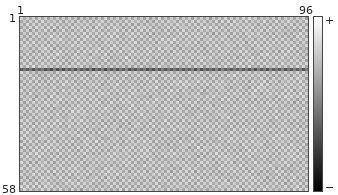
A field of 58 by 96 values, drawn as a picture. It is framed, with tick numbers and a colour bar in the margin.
The field is checkered. Row 18 differs from the rows beside it. There is no overall slope. Overall the values sit about 70% of the way up the scale.
